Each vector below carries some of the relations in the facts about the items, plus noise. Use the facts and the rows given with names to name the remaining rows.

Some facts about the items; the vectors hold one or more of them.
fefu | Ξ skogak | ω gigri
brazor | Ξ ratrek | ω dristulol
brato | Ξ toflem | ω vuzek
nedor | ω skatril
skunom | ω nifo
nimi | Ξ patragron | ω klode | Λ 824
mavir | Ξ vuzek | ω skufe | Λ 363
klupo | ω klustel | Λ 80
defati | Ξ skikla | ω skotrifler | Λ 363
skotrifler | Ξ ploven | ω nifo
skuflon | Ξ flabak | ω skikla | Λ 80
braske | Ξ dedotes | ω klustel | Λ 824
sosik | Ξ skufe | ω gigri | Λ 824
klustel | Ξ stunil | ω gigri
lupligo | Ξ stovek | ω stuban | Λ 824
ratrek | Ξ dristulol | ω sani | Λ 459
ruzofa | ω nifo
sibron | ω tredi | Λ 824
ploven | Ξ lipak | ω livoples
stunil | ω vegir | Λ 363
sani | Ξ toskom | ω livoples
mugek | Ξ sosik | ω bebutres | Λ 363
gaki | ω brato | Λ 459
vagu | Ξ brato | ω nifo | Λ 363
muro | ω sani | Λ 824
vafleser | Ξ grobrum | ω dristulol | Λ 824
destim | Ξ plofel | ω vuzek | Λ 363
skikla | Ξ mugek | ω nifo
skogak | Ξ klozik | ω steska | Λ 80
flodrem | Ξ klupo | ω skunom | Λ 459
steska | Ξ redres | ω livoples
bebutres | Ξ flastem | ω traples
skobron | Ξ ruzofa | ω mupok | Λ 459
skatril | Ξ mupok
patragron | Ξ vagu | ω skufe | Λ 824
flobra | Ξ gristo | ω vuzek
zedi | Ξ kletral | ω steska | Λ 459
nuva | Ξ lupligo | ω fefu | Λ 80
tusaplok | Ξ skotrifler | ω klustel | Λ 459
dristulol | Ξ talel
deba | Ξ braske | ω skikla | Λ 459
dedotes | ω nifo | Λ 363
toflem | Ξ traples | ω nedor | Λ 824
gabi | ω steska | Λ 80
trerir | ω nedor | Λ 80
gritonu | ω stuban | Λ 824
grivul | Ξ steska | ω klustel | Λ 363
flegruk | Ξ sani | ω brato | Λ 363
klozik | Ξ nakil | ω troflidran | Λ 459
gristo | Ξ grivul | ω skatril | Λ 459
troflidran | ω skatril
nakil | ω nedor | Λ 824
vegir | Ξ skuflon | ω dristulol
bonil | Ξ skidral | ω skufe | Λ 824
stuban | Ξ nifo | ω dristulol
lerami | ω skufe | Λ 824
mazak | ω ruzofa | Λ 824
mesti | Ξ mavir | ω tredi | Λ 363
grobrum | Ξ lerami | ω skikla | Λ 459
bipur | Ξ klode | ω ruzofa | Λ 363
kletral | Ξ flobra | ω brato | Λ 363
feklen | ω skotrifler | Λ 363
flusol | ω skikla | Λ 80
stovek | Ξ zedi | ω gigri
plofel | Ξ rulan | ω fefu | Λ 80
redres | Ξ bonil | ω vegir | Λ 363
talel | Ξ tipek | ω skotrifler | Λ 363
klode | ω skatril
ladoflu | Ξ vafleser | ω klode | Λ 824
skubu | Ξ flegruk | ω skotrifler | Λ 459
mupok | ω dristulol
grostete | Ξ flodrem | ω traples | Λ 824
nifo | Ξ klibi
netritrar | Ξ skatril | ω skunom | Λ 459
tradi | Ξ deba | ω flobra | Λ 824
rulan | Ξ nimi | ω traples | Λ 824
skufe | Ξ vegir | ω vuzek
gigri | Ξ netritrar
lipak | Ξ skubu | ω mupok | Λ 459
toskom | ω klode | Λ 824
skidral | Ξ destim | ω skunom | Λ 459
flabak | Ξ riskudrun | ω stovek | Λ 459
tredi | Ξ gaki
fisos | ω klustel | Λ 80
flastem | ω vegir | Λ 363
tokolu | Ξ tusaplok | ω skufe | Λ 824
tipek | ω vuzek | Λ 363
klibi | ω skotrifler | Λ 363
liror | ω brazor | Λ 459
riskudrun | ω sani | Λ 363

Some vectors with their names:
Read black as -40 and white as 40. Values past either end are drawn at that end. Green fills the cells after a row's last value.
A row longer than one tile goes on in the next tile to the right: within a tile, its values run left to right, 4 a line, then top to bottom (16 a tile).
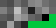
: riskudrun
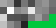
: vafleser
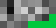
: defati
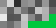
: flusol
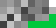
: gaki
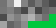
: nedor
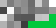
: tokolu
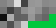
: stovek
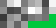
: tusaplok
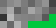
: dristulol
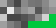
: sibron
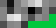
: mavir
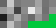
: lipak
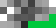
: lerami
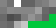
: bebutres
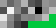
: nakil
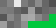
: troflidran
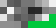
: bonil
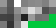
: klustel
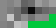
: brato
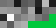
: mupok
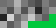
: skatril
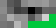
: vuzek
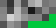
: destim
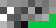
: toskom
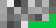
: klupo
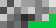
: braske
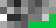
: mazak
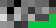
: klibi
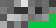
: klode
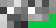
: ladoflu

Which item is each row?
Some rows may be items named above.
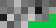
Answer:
skatril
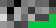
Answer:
klibi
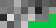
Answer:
skatril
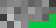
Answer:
dristulol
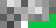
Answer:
nuva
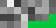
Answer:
gabi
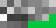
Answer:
sosik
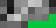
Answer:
mesti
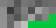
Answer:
skunom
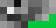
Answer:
muro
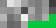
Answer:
trerir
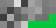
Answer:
stovek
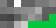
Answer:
bebutres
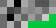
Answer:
flodrem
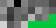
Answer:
nifo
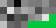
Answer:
grostete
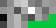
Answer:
skobron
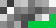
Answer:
tradi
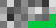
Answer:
grobrum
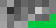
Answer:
skotrifler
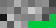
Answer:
brazor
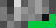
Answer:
mugek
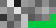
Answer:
skogak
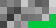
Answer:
deba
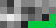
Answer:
tipek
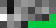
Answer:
dedotes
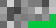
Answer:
skubu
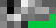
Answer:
bipur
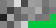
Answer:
stovek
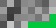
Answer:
skidral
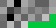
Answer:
flodrem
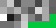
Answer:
skuflon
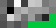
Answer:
grivul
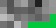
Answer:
ruzofa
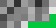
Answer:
netritrar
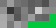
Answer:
skotrifler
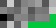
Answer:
zedi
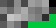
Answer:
redres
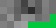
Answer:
traples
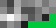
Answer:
tipek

